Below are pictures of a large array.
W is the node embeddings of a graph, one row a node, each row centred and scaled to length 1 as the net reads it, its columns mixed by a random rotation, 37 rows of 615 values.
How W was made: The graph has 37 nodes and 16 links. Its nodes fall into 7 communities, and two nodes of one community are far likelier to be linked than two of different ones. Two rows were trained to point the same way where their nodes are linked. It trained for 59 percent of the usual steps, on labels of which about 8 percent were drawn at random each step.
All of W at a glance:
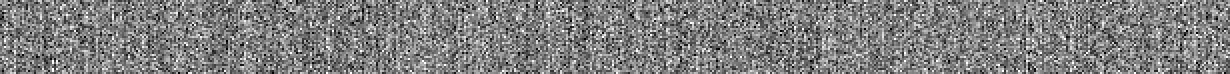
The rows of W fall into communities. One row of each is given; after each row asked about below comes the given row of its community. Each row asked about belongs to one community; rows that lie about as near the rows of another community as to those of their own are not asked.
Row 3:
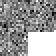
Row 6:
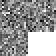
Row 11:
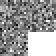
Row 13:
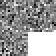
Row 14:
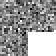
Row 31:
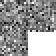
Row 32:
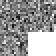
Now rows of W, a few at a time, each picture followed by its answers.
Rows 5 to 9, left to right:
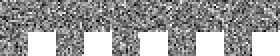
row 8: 6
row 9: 6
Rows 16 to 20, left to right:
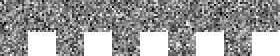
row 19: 3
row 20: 13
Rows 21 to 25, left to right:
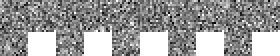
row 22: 32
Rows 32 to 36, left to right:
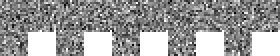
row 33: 11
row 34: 31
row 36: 14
